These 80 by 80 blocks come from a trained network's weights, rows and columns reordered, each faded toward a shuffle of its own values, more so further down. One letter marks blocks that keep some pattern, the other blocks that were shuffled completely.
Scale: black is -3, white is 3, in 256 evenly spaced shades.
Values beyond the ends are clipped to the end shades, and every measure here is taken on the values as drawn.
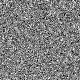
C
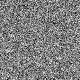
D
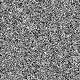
C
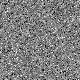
C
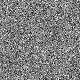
C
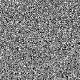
D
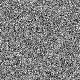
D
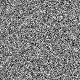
D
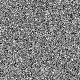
C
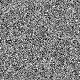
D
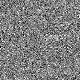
D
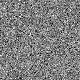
D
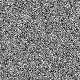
C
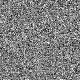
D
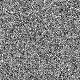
C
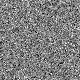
C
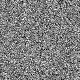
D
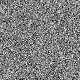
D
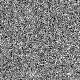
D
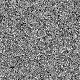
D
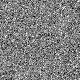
C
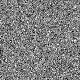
C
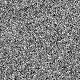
C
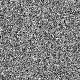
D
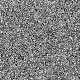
D
